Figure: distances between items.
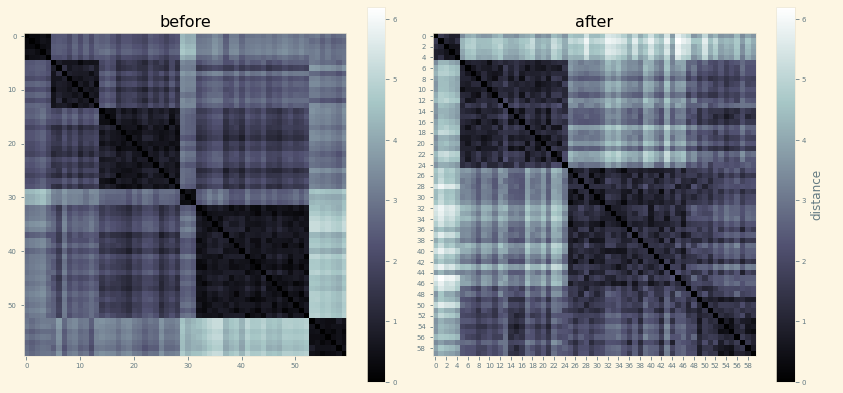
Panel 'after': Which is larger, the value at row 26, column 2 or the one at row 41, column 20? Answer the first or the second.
the first
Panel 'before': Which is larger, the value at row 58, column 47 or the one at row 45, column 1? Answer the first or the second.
the first
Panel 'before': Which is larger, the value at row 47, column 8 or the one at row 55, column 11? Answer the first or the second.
the second
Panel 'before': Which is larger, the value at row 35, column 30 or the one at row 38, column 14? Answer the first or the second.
the first
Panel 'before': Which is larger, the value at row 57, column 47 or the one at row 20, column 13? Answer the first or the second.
the first
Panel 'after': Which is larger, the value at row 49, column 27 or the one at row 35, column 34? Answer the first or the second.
the first
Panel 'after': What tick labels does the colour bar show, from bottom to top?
0, 1, 2, 3, 4, 5, 6
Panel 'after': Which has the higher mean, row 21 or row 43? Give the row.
43
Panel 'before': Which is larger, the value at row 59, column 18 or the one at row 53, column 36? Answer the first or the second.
the second
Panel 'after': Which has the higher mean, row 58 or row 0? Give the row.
0
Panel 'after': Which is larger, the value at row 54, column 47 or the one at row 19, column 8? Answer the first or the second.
the first
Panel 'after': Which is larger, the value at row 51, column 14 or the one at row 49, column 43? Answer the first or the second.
the second
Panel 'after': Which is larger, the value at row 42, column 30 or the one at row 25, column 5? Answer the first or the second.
the second
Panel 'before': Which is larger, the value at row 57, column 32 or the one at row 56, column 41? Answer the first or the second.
the second
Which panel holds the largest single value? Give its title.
after
